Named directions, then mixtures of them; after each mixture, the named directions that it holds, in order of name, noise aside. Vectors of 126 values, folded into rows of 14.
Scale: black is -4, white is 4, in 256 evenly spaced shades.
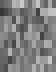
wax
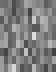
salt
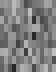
salt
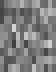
salt, wax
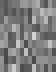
salt, wax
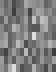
salt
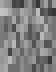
wax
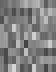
salt, wax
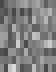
salt, wax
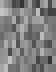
wax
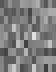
salt, wax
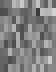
wax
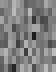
salt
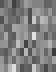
salt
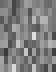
salt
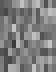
salt, wax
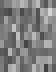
salt, wax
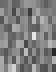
salt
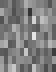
salt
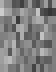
wax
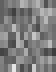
salt, wax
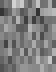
salt, wax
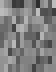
wax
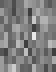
salt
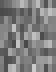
salt, wax
